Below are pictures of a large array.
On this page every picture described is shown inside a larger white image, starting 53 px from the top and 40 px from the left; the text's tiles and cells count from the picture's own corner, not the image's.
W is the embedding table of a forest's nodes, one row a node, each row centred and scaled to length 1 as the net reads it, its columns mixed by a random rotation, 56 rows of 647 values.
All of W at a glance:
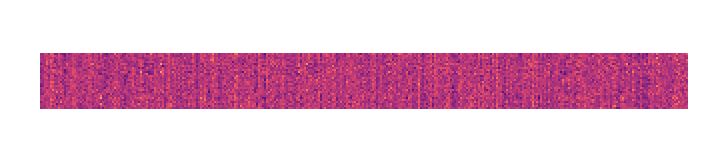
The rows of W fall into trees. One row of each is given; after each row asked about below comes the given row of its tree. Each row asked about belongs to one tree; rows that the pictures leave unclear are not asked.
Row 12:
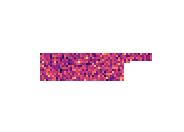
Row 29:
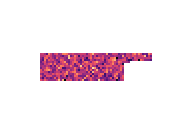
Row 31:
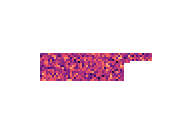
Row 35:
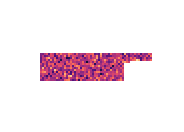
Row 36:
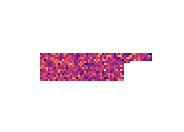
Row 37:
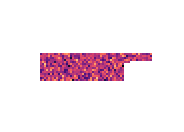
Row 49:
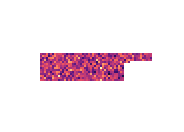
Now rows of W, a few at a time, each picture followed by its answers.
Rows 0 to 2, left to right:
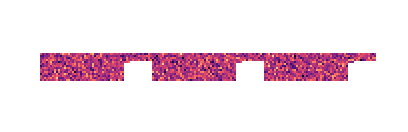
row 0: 35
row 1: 35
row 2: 37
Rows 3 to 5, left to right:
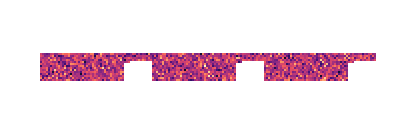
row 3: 35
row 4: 35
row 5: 49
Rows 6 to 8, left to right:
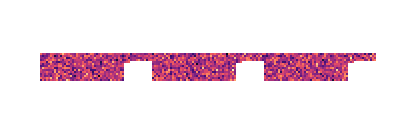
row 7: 36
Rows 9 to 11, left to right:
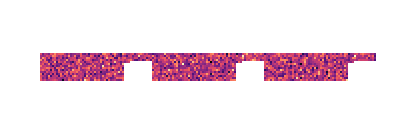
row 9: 12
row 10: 36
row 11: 36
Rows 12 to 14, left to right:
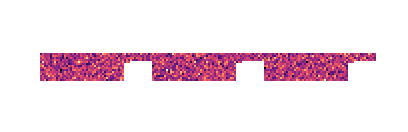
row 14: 49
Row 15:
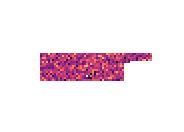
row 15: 31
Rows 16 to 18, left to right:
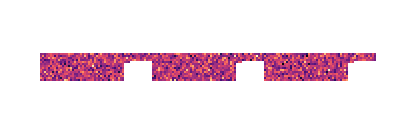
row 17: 29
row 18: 36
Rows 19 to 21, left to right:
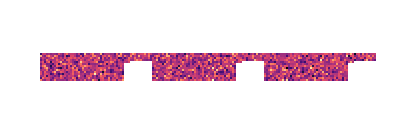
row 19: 36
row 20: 49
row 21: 29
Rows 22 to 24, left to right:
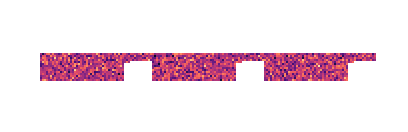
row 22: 31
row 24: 12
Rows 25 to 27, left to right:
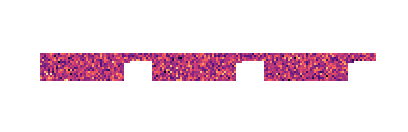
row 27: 31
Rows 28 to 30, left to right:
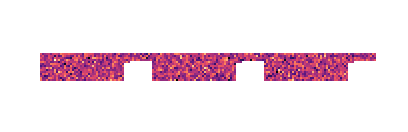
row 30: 35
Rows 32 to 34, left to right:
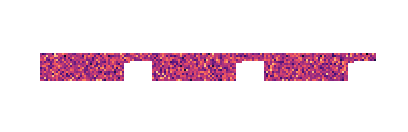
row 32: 49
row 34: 29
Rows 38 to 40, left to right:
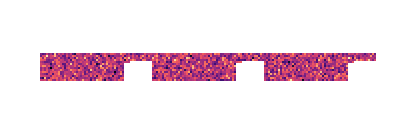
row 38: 49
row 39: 29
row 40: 35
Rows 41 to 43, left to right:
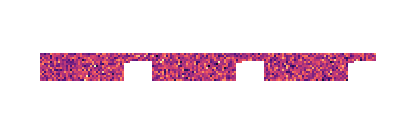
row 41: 12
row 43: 37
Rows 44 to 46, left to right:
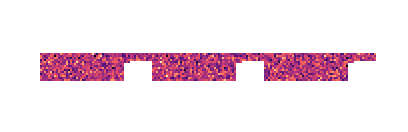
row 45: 35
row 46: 37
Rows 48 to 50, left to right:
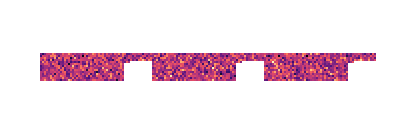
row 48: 31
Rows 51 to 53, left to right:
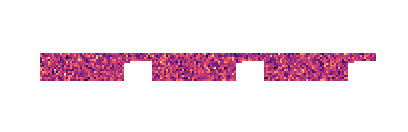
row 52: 35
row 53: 49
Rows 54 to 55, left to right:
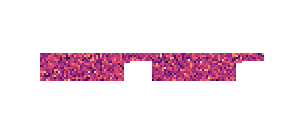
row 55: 37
